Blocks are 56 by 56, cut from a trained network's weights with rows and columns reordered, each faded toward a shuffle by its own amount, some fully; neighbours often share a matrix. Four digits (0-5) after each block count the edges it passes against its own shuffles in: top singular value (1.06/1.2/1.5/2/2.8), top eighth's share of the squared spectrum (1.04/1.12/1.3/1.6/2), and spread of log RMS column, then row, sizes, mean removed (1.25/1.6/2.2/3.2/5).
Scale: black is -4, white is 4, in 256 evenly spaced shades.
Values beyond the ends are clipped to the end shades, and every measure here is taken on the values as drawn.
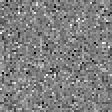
2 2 0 0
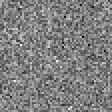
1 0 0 0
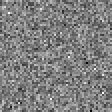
0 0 0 0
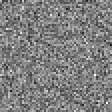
0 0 0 0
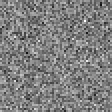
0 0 0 0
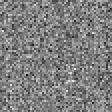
2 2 0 0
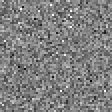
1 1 0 0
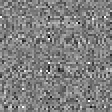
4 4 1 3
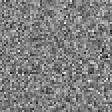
3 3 0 1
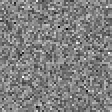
0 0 0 0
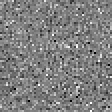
2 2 0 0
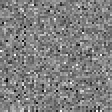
3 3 1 1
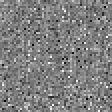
2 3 1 1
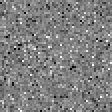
1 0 0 0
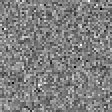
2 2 0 0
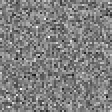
1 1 0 0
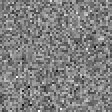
0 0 0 0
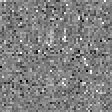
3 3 1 1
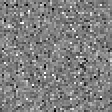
1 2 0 0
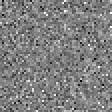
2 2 0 0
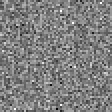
0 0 0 0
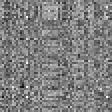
4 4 1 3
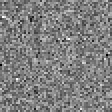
0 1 0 0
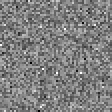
2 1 0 0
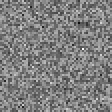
0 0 0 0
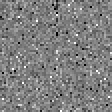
2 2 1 0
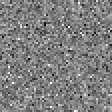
1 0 0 0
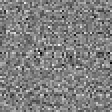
4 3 0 2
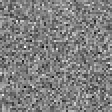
1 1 0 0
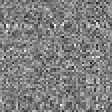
4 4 1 2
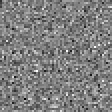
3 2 0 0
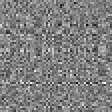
4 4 1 3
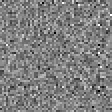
3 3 0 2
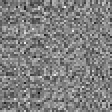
4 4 1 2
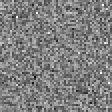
2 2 0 0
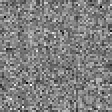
3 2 0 1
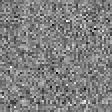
3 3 0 2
